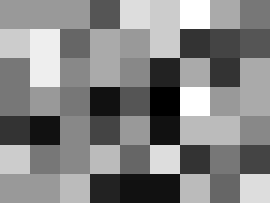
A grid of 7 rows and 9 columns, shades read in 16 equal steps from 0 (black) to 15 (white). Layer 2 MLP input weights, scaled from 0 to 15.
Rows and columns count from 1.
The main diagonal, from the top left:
9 14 8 1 9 13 11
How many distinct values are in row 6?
8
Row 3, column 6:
2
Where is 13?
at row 1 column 5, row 6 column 6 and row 7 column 9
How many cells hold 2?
2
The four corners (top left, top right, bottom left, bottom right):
9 7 9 13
